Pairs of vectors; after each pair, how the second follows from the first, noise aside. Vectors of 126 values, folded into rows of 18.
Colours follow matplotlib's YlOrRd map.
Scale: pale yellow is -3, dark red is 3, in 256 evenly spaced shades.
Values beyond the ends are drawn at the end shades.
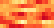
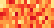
shuffled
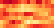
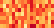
shuffled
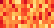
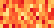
shuffled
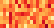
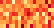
shuffled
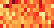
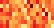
shuffled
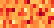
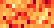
shuffled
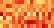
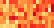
shuffled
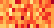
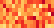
shuffled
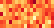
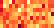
reversed
